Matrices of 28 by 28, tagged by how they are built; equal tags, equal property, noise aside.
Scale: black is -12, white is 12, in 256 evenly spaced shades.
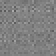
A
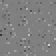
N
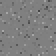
N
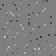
N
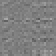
A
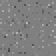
N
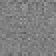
A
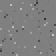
N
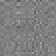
A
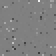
N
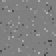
N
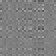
A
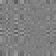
A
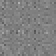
A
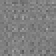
A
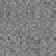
A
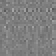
A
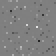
N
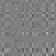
A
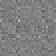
A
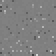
N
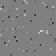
N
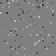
N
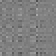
A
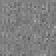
A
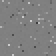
N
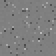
N
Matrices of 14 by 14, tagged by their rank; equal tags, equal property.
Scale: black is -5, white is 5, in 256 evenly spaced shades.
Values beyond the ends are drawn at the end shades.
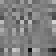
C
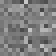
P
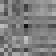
C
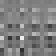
C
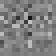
P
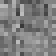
P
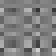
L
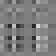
L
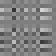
L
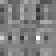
C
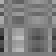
L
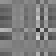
L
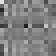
C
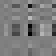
L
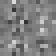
P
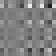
L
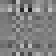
C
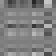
L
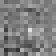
P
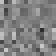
P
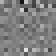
P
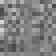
P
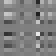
L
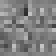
P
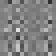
C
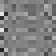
C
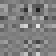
C
